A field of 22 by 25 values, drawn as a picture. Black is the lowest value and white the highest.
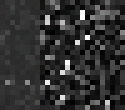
Overall the values sit about 20% of the way up the scale. No overall slope runs across the table. A vertical seam about 30% of the way across splits the table, and the left part is calmer. Most values sit low, with a long tail of high ones. The halves do not mirror each other.
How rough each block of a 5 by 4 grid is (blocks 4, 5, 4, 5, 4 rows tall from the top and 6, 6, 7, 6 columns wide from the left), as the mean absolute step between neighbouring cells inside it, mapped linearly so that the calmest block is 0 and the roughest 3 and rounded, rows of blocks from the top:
0232 | 0232 | 0122 | 1231 | 0123
